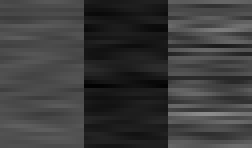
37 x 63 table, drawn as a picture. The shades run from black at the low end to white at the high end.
The table splits into one row of 3 panels. Panel 1,1: low, streaked across, faint in contrast. Panel 1,2: very low, streaked across, faint in contrast. Panel 1,3: low, streaked across.
